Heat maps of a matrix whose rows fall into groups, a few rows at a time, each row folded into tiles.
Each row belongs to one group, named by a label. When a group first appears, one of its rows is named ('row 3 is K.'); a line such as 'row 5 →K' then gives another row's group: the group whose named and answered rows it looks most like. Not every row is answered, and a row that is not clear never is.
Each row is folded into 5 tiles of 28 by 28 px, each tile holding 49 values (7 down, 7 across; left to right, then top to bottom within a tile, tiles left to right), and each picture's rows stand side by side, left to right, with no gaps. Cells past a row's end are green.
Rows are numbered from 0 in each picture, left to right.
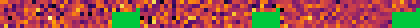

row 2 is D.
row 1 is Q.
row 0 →Q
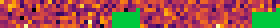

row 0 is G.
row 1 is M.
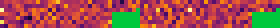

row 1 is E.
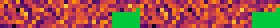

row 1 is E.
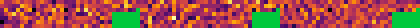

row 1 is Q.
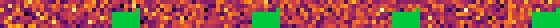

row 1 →D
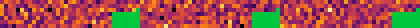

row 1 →G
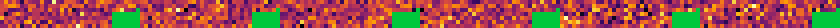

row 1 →Q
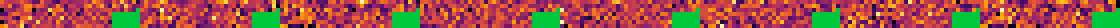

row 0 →D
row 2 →M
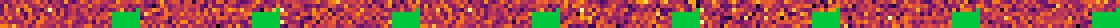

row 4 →M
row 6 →Q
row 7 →D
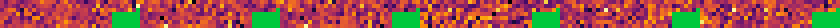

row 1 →G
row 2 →G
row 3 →Q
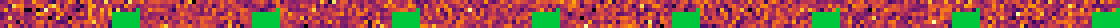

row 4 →G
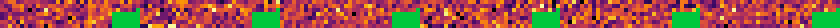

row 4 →Q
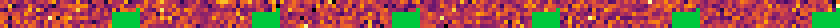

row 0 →Q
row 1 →M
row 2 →G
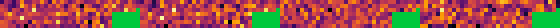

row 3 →M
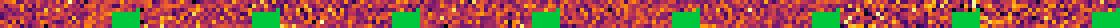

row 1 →D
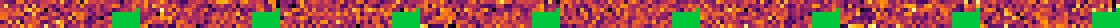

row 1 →M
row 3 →M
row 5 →Q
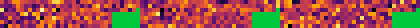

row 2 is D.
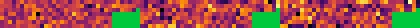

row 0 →Q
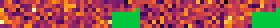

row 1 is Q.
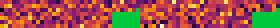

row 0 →D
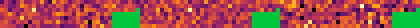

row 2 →G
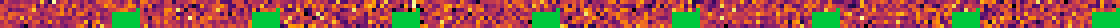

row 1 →Q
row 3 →D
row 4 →M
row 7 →Q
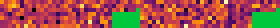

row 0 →G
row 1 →Q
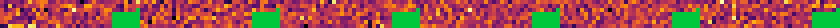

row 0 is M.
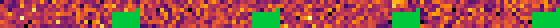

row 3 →D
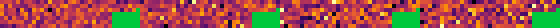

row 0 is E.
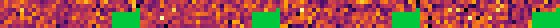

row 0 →M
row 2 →M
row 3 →Q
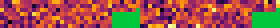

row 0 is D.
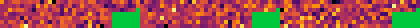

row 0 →G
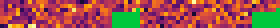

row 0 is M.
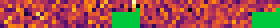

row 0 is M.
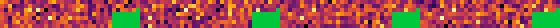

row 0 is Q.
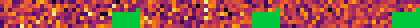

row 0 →D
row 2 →E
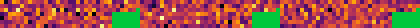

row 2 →E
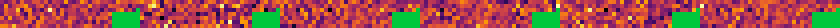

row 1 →G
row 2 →E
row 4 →Q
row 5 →E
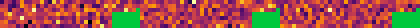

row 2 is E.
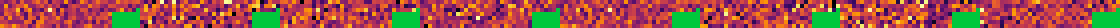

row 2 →Q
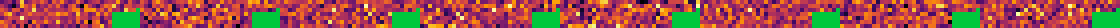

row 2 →D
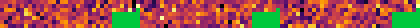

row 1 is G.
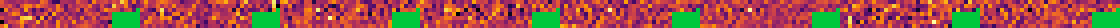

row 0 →D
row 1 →M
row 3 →Q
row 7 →E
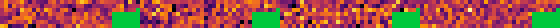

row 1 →D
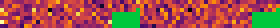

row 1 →E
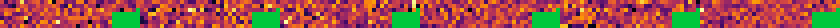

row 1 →D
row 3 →E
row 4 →M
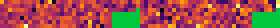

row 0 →G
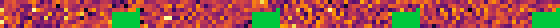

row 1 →D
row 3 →E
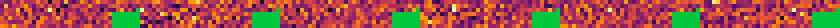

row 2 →E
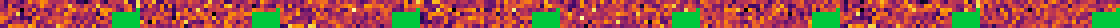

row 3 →D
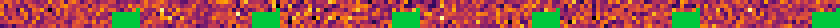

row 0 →E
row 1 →M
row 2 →Q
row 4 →Q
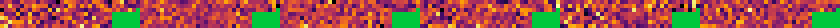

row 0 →D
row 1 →M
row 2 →G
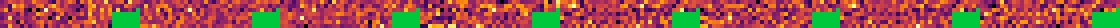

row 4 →G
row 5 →D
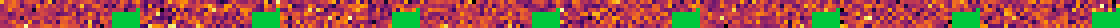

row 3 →G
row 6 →D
